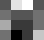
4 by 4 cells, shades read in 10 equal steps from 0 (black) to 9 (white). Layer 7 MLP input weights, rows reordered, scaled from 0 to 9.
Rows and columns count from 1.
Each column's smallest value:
3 0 2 3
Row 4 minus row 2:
0 -3 -1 3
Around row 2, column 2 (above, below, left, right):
8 2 4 3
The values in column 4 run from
3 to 7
